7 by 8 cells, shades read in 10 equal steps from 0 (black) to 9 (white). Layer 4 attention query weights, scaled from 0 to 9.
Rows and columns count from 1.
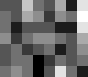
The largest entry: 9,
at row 2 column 8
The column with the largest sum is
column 8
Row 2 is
4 3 6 5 2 5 4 9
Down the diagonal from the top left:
3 3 3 5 4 4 4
